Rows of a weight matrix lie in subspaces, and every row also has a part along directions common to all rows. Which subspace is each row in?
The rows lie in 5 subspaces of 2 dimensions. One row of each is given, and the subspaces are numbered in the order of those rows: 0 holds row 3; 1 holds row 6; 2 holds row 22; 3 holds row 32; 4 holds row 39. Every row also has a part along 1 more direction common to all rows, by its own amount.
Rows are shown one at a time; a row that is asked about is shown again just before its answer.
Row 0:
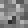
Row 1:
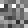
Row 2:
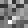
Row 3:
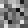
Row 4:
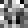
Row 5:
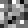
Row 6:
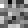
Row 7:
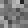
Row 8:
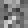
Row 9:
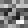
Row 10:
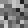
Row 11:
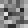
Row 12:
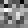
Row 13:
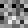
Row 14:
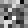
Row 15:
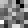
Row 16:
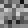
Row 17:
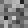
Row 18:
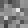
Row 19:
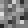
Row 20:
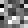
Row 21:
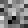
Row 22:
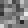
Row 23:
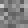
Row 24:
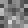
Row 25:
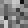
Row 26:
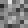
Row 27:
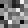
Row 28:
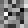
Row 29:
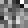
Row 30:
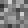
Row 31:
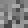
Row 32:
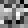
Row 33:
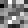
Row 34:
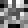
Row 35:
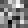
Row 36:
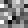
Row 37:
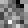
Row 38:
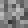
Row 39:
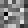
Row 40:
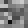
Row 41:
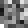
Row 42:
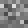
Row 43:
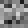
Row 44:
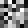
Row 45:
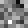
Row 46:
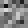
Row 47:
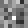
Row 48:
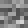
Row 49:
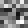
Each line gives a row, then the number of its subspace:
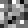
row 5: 2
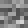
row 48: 3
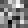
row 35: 1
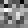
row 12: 3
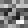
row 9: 3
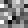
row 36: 3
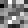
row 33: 1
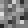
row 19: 2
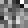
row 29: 0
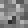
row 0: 2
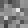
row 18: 0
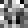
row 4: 0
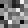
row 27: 0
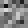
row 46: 3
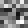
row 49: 3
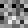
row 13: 4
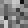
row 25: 0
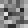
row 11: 4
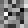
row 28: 4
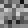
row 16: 3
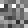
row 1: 4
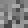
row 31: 1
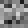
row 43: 3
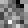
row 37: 1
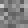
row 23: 4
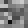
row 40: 3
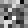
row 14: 0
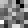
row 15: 1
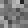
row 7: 0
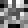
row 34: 1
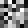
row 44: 4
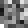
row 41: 2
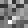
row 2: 4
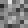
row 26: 1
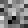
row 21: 2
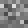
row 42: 4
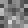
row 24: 2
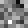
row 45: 1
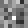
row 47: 0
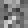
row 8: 0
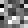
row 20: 2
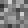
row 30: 1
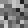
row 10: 0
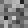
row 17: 0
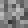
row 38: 2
